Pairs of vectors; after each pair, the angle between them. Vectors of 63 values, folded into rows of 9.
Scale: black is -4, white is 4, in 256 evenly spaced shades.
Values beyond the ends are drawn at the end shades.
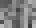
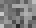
partly aligned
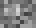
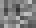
nearly opposite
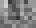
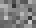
partly aligned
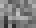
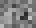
orthogonal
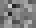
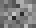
partly aligned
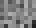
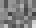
nearly opposite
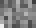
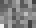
nearly parallel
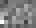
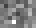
orthogonal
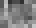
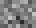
orthogonal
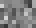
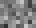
partly aligned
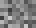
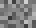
partly opposed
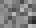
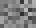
partly aligned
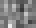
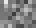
partly aligned
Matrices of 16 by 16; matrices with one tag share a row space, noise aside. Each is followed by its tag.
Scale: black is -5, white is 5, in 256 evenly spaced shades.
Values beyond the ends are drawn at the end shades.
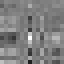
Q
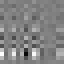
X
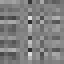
Q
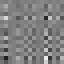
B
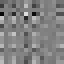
X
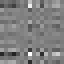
Q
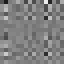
B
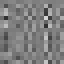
B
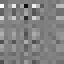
X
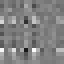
X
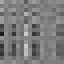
X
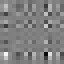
B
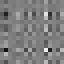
B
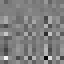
B
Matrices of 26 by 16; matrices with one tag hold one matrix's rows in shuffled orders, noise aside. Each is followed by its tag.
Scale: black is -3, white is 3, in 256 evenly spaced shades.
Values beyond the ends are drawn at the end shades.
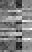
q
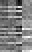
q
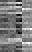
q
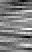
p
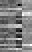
q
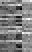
q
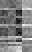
q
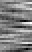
p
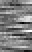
p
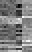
q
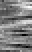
p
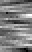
p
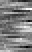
p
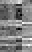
q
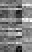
q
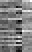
q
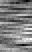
p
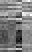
q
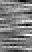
p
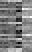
q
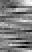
p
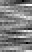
p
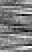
p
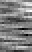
p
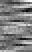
p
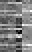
q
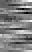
p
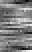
p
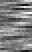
p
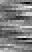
p
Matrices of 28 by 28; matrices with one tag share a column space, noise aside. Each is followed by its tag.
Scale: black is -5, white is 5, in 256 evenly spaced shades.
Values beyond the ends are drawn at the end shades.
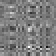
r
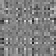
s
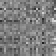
s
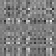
s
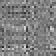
r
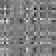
s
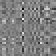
s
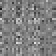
s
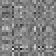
r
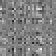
s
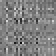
s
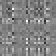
s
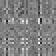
s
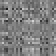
s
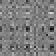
r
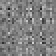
s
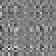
r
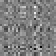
r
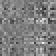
s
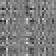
s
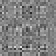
r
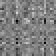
s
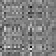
r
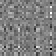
r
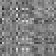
s
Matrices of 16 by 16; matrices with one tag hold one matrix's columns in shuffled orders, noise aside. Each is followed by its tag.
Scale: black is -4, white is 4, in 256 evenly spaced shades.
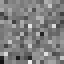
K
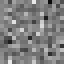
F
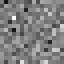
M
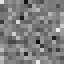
F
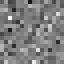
M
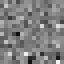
K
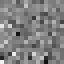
K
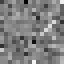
F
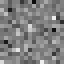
M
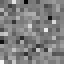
F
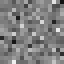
F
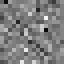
M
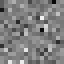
M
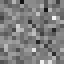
M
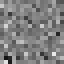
K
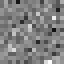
M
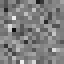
M
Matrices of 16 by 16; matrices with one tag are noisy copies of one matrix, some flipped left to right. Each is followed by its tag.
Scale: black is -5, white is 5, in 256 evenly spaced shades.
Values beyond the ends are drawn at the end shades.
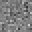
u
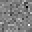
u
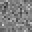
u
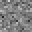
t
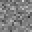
t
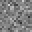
t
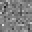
u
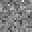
t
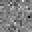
t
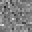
u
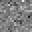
t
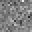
t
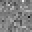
t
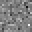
u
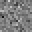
t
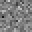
t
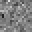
t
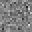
u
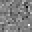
u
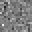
u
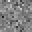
t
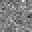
t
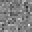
u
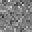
t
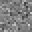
u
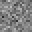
t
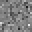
u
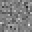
u
